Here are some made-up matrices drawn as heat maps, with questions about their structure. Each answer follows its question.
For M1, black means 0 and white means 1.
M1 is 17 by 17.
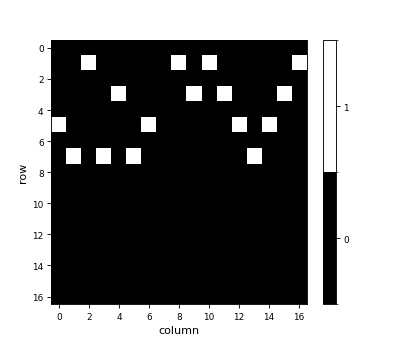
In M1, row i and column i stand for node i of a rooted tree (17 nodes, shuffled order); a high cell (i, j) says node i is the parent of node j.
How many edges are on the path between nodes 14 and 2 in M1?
4
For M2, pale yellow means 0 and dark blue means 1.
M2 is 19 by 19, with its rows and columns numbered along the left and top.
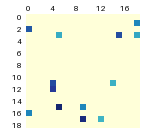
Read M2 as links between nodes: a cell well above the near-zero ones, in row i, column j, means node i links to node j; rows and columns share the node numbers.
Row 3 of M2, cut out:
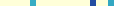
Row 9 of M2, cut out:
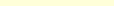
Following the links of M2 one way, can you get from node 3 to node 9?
yes
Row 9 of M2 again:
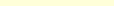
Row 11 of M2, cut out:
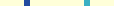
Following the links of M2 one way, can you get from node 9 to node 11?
no
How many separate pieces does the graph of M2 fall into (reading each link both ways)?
7
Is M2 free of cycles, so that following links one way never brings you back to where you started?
yes
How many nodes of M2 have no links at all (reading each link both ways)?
5
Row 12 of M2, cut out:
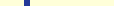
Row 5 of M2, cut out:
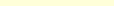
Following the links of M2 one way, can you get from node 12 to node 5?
no
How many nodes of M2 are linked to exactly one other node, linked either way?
4
